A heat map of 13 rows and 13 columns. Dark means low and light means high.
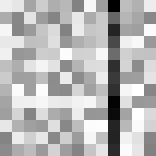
Column 10 differs from the columns beside it. Most values sit high, with a long tail of low ones. Overall the values sit about 70% of the way up the scale.
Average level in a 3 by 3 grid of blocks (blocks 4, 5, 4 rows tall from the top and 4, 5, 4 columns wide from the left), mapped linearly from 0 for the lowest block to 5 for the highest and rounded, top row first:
4 3 0
5 5 0
3 4 1
